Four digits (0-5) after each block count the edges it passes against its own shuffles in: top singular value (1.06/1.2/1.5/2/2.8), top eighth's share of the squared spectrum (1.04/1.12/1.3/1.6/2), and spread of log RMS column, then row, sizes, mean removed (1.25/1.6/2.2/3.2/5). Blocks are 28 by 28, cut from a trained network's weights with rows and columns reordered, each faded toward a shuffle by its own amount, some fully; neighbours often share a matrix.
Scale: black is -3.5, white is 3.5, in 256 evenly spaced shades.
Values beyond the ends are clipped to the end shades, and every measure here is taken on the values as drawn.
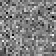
2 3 1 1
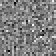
0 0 0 0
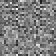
3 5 2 1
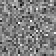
2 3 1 0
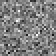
1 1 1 0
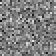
1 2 1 1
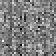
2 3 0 1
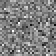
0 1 0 0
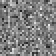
0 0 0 0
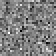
0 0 0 0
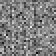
0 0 0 0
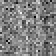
2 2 0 1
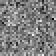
0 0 1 0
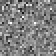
0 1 0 1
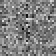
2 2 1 0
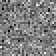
0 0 0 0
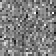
1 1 0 0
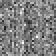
2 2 1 0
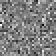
0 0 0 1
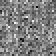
1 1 0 0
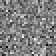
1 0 0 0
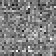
2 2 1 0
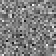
1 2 0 0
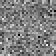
0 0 0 0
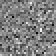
1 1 0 0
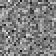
1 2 0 0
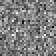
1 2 1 0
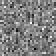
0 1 0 0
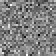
2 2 1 0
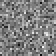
0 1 0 0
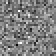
1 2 0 0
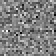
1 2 1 0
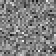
0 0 0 0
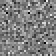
1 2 0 1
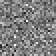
1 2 0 0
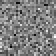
0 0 1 0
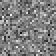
1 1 0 0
